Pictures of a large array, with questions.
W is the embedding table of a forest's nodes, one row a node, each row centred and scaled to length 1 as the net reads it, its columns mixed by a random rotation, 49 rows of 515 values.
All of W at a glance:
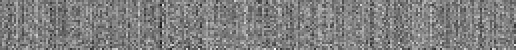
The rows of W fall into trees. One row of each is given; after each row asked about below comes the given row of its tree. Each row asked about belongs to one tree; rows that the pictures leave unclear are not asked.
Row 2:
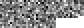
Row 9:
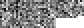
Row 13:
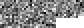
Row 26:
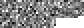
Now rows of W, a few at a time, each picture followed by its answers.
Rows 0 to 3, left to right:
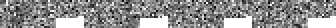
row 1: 2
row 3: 9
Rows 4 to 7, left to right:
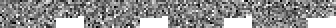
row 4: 26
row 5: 26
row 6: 13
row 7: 9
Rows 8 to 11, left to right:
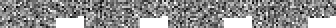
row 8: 9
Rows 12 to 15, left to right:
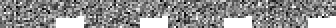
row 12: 9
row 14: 9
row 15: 9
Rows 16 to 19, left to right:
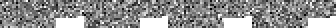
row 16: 9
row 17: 26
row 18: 9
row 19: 26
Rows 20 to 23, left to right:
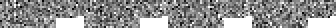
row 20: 9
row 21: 9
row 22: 9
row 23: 26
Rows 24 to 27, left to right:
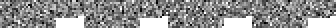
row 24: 13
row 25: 26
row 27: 26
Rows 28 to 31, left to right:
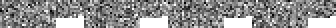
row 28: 13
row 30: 9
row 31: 26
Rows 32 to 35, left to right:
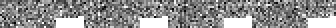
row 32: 26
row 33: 9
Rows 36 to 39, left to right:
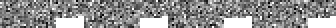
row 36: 13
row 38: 26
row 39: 9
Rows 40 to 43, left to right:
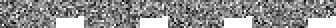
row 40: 26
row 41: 2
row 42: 26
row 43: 26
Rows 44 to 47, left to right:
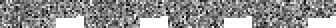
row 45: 9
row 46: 26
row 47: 26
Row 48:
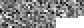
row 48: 13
